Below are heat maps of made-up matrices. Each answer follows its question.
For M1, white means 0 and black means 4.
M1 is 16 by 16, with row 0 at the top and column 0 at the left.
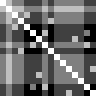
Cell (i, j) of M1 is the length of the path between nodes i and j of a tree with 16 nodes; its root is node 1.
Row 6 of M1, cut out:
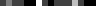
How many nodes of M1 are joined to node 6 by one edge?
1
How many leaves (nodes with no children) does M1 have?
10
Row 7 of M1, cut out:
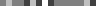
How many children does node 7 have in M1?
2
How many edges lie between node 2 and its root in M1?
1
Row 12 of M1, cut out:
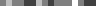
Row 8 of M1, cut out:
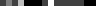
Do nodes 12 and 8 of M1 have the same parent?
no
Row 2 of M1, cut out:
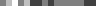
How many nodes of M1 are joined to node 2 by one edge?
2
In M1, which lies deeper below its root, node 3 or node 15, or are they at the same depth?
node 15
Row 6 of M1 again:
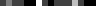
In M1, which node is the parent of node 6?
12
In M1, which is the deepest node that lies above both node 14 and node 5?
7
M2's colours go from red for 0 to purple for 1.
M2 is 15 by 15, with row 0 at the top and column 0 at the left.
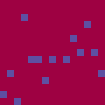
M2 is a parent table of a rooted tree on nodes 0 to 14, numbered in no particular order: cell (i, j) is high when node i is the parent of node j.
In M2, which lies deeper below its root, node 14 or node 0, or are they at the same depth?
the same depth
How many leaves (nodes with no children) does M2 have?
6
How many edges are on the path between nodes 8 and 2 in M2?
4
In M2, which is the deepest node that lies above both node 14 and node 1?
10
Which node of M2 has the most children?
8
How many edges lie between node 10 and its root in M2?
2
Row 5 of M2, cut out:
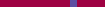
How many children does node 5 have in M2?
1
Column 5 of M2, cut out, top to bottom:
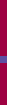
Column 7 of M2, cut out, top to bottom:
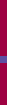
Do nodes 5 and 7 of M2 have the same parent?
yes
